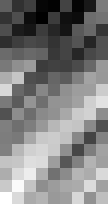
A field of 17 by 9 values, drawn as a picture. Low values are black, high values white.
The ninth with the highest average is the bottom left. Streaks slant up to the right. The ninth with the lowest average is the top middle. On average the colour sits 50% of the way up the scale. There is an overall slope up to the bottom.
